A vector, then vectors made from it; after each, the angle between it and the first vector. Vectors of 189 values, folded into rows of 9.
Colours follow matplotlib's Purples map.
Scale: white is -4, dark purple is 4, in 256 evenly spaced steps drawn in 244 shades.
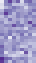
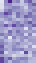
nearly parallel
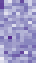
nearly opposite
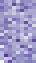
partly opposed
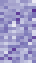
orthogonal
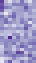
nearly opposite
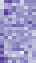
nearly parallel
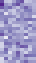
partly opposed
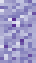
orthogonal
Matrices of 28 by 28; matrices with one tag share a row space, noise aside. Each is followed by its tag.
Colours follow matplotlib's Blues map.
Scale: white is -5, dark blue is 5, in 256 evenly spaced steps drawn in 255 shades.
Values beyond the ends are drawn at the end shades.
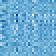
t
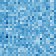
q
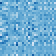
t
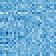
q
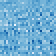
q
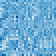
t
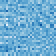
q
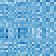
q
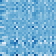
t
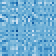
t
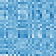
q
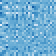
t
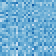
t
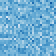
q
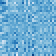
t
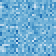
t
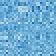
q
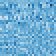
q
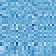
t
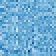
t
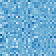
t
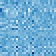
t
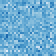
q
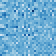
t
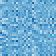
t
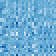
t
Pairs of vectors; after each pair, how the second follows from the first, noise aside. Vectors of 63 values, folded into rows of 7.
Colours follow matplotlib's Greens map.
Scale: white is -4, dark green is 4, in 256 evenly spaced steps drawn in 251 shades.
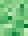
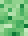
copied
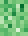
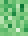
copied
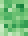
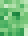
wrapped around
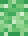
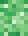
copied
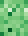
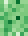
wrapped around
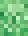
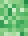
wrapped around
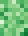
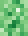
wrapped around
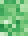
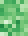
copied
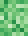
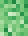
wrapped around
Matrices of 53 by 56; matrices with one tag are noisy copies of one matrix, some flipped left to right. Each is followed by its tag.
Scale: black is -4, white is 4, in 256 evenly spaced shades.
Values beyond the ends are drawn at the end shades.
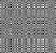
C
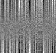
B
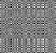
C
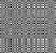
C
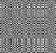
C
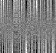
B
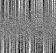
B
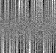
B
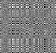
C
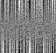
B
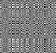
C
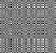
C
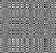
C
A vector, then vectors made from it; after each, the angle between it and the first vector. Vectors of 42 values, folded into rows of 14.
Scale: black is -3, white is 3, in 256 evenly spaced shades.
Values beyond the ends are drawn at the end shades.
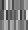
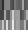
partly aligned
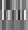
partly opposed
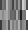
partly aligned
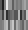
nearly parallel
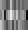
partly opposed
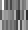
partly opposed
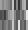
orthogonal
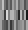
nearly opposite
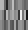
nearly opposite
